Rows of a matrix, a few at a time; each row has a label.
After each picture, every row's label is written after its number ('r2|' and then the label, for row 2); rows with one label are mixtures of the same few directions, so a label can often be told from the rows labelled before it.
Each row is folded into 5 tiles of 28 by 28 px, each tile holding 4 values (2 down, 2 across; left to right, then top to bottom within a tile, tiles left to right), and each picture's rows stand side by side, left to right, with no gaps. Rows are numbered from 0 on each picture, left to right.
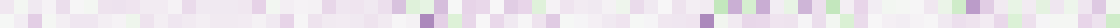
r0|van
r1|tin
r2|tin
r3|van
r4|van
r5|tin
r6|tin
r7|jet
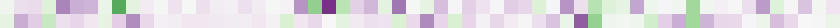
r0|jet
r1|tin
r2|tin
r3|van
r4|jet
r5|van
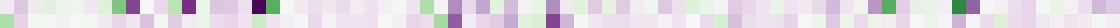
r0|tin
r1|tin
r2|jet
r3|jet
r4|tin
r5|jet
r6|tin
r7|jet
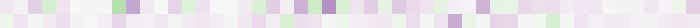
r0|tin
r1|tin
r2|tin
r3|van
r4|tin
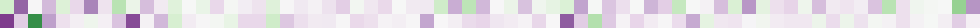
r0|van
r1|jet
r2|van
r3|tin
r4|van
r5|tin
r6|tin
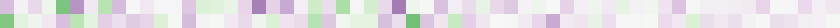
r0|van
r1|jet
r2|jet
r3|van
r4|jet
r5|van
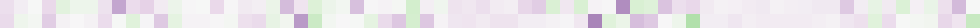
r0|jet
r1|jet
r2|jet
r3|tin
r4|van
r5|van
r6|jet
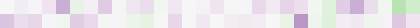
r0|van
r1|van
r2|jet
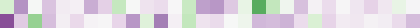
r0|van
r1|jet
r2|van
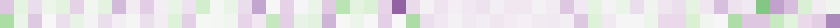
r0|van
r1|jet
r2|jet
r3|van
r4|jet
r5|van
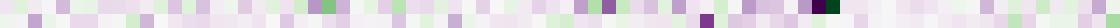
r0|van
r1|tin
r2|tin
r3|van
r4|tin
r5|tin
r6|jet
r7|jet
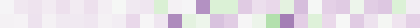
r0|jet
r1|van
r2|van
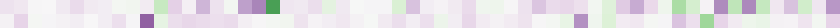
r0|jet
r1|tin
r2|tin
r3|jet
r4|jet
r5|tin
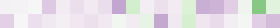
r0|tin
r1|jet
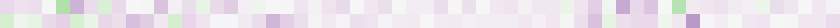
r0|van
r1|van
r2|van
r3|tin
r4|jet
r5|van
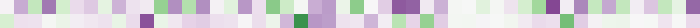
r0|tin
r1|tin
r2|jet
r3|tin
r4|tin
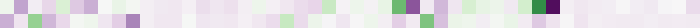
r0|van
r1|jet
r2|tin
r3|tin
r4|tin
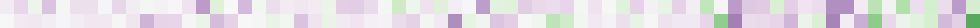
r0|tin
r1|van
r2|jet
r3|van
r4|van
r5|jet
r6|jet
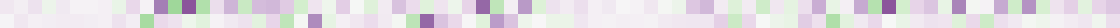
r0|tin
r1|tin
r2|van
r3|van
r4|tin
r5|jet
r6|tin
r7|tin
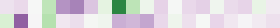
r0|jet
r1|van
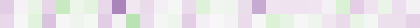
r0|jet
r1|jet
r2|van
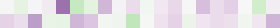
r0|van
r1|jet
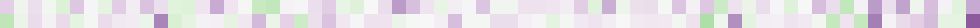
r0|van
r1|jet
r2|jet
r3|van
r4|tin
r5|van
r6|jet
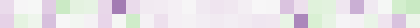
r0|jet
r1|jet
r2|jet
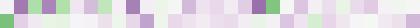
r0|tin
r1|tin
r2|van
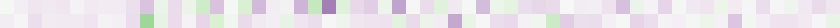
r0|jet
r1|van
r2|tin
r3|van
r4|van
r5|van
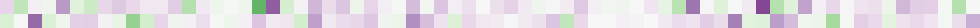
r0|van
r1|tin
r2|jet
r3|van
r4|tin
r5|van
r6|jet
